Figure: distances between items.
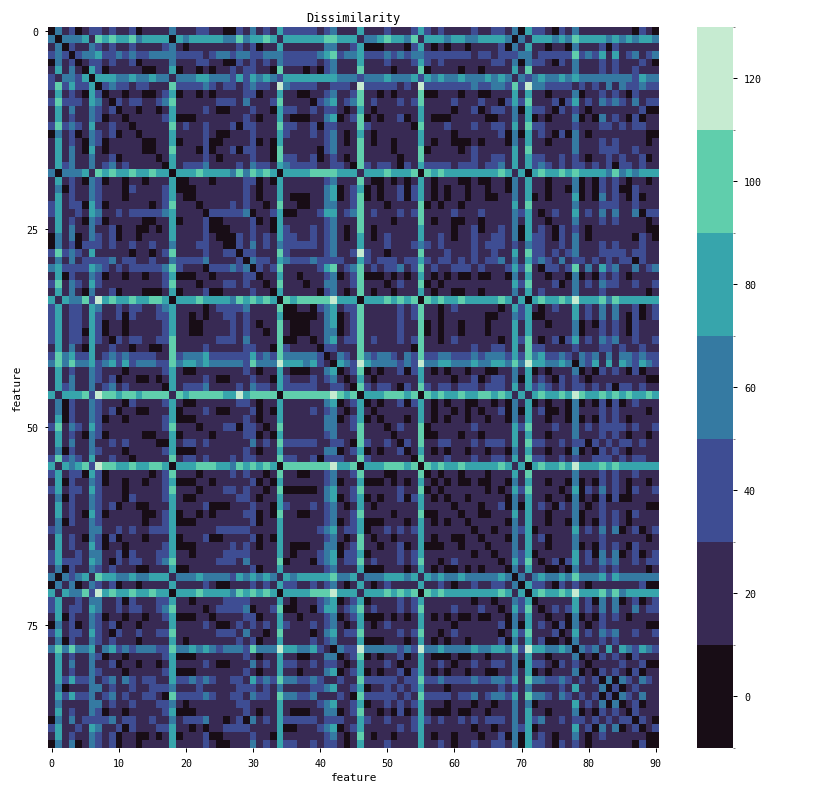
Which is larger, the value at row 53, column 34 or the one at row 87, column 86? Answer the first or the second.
the first
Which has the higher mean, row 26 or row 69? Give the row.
69
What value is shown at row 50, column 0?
40
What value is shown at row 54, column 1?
100
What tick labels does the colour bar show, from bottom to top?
0, 20, 40, 60, 80, 100, 120
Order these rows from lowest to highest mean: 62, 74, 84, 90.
74, 62, 90, 84
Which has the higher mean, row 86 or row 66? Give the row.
66
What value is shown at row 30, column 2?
40
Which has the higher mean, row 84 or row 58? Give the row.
84
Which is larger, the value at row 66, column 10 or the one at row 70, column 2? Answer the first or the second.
the first
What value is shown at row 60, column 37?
20
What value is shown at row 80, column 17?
20
